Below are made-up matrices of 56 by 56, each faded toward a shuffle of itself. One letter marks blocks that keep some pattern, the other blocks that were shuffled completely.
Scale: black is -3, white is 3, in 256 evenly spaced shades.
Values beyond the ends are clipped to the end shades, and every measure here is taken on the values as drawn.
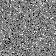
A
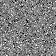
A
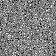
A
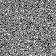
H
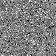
A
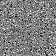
A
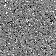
A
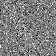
H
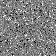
A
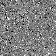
H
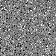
H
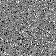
A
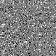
H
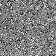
H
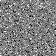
A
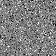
A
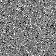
A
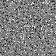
A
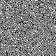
A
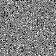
H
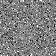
H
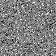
A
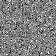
H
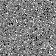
A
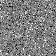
A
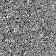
A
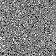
H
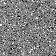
A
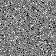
A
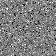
A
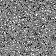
A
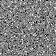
A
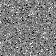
A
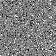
H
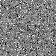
A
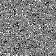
H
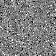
H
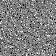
A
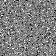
A
